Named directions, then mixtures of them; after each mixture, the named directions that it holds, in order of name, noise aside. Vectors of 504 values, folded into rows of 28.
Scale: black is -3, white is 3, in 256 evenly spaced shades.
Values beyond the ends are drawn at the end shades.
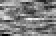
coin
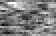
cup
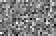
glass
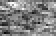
cup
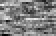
coin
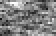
coin, cup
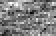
coin, cup, glass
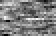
coin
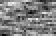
coin, cup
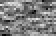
coin, cup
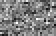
coin, glass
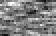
coin, cup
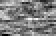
coin
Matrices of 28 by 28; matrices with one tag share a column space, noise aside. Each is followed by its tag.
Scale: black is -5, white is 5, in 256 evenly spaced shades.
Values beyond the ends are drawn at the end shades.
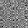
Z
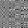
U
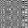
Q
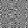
U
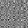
Z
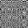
Q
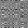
U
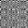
Q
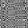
Z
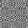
Z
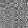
Z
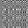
Q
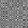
Z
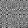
U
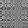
Z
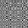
Z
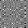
U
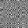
U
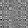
Z
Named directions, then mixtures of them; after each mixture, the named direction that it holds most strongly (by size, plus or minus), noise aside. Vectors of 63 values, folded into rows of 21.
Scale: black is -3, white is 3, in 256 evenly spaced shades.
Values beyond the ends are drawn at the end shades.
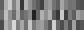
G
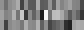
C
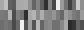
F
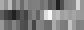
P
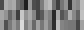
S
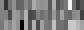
F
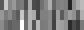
S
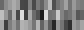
C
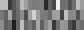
F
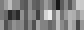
P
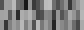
S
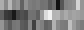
P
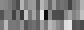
C
